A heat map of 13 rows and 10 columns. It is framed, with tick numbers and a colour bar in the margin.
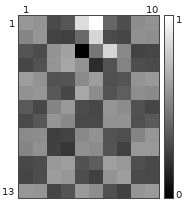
An odd patch, rougher than its surroundings, sits in the top middle. No overall slope runs across the table. A checkerboard runs through the table. The top middle is the roughest part. The top middle is the ninth with the highest average.
